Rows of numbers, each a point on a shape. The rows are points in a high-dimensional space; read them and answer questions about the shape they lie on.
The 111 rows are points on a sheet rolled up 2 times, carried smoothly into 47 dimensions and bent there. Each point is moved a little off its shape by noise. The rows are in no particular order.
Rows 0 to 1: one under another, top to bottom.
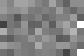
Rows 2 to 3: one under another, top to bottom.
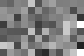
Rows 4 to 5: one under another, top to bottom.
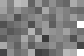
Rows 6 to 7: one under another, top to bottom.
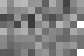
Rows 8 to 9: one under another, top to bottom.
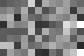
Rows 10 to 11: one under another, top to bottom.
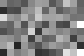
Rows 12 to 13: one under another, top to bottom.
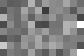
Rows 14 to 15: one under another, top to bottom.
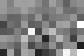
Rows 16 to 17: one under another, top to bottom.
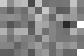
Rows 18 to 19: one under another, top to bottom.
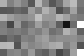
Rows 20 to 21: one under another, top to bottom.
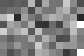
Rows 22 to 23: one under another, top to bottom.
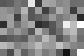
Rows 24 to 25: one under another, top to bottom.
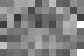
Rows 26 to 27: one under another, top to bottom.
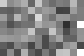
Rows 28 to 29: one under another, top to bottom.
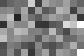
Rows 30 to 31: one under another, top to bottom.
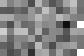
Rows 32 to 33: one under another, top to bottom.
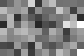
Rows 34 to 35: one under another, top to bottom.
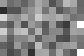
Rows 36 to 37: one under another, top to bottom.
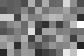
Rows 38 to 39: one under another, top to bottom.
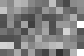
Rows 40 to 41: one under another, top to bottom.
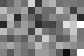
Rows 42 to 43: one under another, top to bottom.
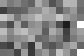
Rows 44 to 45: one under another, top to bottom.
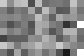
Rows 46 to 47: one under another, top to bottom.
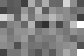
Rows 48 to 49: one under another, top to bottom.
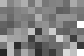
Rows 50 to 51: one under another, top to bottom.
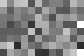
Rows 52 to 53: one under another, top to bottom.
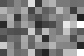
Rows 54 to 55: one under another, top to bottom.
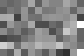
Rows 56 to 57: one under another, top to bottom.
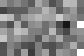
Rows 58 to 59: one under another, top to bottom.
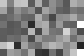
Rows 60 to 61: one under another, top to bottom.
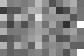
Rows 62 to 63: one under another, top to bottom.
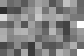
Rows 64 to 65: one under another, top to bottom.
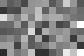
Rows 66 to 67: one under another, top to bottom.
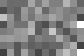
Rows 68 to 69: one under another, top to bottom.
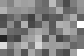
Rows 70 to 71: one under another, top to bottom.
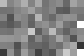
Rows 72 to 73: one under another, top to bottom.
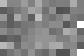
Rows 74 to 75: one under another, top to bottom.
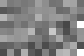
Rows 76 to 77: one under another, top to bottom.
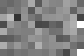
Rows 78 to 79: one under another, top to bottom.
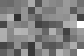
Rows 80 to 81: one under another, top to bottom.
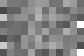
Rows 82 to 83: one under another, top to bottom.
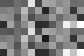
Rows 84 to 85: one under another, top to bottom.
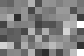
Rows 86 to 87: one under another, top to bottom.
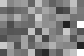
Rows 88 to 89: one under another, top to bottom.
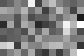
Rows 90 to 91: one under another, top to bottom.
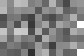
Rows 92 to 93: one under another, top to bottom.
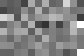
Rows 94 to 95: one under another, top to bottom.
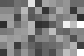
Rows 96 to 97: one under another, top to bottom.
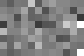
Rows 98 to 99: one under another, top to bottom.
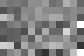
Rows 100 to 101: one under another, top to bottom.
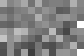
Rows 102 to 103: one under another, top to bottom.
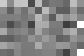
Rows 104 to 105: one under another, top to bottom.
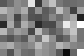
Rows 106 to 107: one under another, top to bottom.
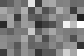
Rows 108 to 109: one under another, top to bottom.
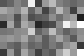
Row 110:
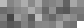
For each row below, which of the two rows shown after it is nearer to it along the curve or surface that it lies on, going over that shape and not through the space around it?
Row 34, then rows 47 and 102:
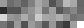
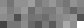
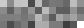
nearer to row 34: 102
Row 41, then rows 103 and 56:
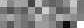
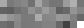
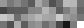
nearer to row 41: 56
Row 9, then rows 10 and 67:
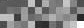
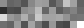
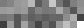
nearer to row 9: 10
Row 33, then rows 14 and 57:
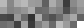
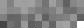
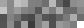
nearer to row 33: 57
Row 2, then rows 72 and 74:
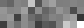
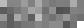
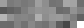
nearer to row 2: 74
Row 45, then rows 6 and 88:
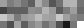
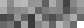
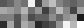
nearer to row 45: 6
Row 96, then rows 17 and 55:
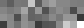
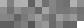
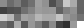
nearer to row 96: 17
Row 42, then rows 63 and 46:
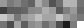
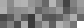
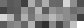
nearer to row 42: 46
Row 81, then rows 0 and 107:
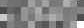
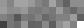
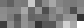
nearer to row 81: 107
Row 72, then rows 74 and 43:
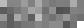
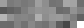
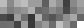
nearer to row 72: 74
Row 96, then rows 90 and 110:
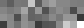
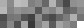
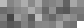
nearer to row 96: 90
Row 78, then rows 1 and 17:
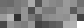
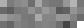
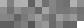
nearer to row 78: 1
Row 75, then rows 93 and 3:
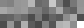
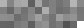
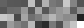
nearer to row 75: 93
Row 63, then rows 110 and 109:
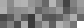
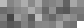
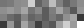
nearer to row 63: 109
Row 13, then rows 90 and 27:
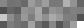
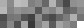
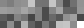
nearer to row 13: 27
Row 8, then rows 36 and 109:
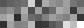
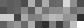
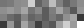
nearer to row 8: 36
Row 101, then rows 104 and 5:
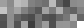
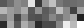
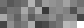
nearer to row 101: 5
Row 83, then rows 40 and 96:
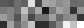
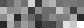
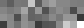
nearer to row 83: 40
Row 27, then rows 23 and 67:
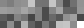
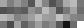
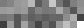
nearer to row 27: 67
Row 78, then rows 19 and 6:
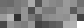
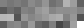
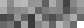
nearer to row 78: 19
